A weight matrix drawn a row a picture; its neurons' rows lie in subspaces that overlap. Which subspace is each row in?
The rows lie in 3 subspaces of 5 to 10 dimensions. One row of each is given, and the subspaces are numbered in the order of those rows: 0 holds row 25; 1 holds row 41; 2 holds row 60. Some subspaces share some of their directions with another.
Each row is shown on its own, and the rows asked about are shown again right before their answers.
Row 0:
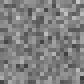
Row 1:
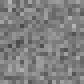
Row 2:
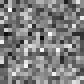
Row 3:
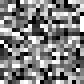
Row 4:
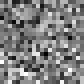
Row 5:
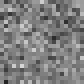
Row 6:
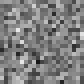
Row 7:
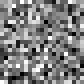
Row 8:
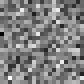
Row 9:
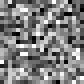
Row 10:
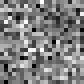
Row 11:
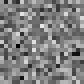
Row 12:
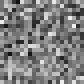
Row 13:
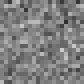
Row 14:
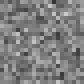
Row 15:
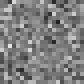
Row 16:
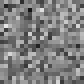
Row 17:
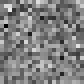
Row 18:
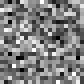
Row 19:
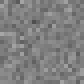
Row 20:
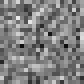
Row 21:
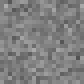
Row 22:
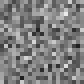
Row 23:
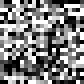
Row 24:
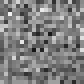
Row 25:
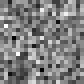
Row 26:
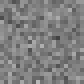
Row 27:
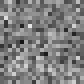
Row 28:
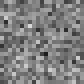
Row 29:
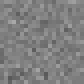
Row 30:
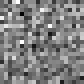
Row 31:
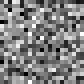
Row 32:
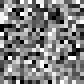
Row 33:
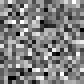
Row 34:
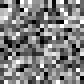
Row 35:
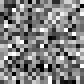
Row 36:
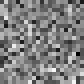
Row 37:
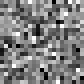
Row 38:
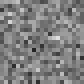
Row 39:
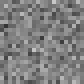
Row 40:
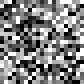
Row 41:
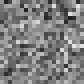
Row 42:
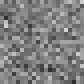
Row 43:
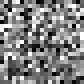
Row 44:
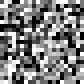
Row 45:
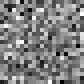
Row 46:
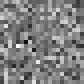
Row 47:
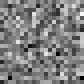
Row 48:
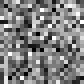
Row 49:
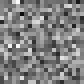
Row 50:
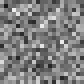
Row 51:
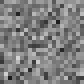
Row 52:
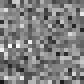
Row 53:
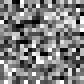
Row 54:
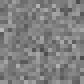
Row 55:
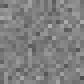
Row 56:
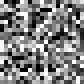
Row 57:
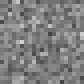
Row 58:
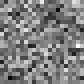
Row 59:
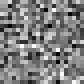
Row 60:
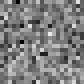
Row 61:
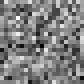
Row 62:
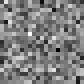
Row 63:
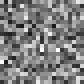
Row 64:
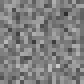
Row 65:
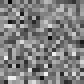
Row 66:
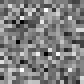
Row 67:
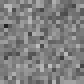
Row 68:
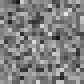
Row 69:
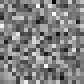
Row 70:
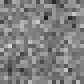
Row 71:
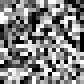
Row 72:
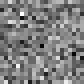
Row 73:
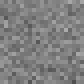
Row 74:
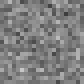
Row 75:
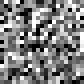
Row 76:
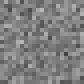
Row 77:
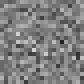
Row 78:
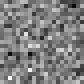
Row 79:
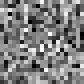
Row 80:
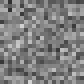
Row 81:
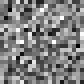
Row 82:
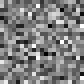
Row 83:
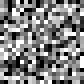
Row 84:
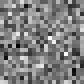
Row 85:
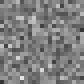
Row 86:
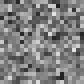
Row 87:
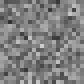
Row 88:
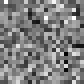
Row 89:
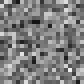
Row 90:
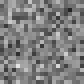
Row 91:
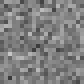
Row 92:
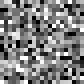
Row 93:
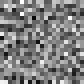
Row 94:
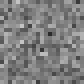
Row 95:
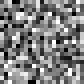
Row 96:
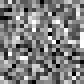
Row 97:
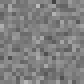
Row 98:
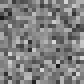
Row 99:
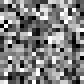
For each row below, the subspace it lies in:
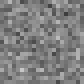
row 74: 0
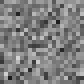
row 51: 0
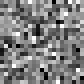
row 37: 0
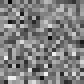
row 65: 1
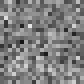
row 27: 2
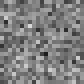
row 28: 2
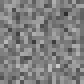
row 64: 1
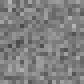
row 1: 2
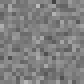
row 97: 0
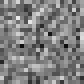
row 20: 0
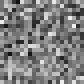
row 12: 1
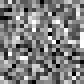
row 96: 1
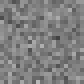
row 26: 1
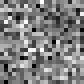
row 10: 0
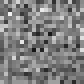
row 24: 1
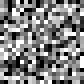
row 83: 0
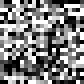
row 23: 1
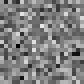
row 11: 1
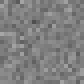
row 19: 2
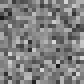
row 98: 0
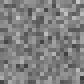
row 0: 0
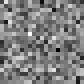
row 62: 2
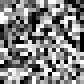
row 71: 1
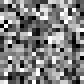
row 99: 0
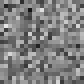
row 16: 1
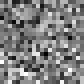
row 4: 1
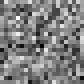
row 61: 0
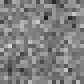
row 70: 1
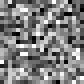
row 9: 0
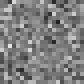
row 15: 0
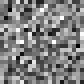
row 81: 0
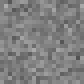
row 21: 0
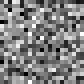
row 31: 2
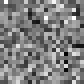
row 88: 1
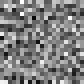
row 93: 2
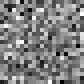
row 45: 0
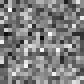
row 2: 2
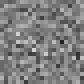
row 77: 1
